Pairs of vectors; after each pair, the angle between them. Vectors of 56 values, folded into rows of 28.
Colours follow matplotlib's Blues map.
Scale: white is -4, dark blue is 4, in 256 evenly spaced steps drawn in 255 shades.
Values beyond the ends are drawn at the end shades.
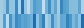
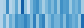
nearly parallel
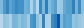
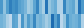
partly aligned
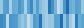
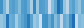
nearly opposite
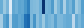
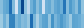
partly opposed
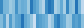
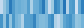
nearly opposite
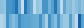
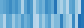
partly aligned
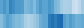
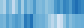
nearly opposite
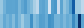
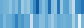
nearly opposite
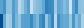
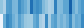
nearly opposite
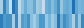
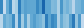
nearly opposite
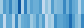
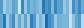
nearly opposite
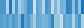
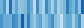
nearly parallel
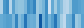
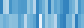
nearly opposite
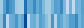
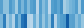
partly aligned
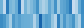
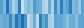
partly aligned
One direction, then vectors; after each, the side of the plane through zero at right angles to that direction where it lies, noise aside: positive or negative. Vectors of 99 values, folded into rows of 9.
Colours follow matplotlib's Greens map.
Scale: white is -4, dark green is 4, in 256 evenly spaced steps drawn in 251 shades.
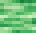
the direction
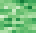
positive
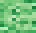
positive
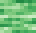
positive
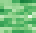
positive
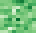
positive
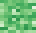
negative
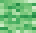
negative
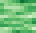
positive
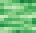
positive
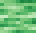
positive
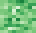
positive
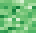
negative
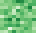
positive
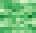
negative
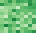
positive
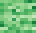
positive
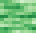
negative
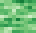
positive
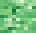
negative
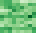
negative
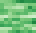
positive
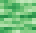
negative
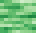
negative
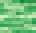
positive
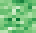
positive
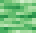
negative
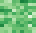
positive
